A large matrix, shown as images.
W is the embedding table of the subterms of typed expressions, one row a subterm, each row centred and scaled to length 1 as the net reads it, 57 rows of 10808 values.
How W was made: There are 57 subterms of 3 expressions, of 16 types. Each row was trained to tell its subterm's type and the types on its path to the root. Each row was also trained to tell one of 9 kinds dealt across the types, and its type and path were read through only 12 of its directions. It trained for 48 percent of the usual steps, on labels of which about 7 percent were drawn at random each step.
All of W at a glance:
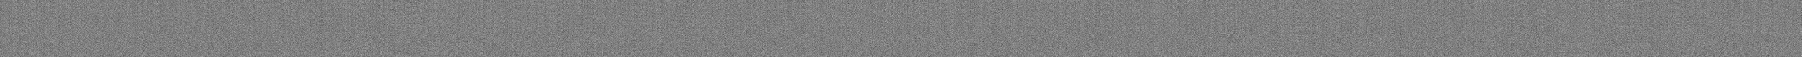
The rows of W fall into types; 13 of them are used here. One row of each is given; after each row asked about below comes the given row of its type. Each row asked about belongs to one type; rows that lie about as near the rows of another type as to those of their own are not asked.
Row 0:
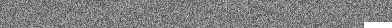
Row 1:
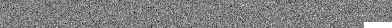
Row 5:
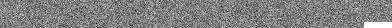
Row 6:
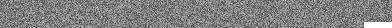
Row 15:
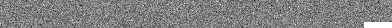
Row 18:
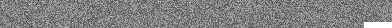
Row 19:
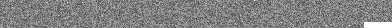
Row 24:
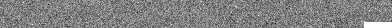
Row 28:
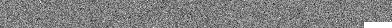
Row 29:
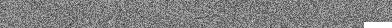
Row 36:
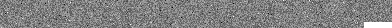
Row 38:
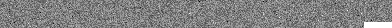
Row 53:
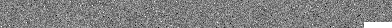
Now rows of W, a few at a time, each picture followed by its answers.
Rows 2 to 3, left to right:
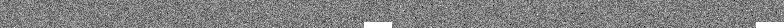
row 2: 6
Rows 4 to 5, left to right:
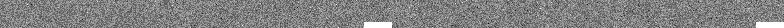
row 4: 15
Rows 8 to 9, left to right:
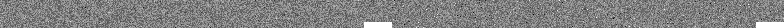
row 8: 19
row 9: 38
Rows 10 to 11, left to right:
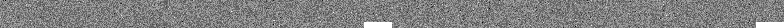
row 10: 15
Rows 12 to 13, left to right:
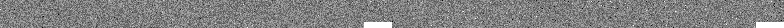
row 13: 6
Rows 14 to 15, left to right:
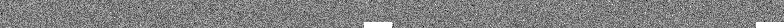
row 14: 1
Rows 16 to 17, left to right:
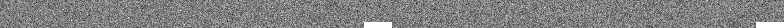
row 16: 38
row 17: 24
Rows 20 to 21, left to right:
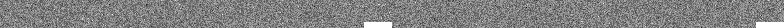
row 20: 15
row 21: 29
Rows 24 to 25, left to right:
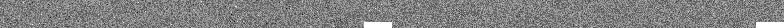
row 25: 15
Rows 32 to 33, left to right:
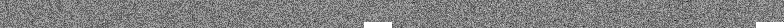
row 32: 19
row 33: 5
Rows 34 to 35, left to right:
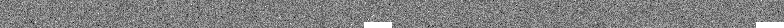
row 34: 36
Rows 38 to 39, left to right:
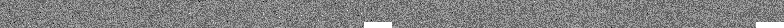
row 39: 24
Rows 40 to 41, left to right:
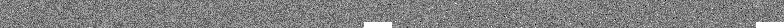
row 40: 38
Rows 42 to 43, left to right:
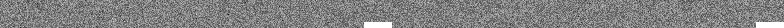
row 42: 24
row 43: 0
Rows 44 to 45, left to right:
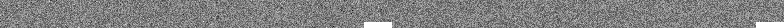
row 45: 0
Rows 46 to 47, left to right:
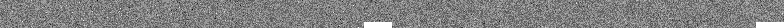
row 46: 36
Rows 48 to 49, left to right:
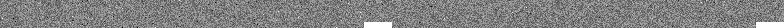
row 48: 6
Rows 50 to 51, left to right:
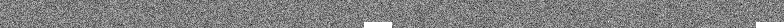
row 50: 38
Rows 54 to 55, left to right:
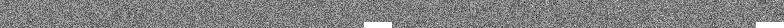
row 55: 36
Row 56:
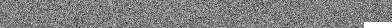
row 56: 24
